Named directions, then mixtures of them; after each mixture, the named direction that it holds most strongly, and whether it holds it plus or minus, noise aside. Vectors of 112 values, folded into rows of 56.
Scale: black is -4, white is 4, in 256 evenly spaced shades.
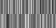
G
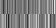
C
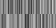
G, minus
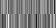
C, minus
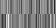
C, minus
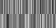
G, plus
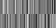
C, minus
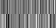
C, plus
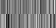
C, plus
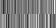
C, plus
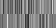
G, minus
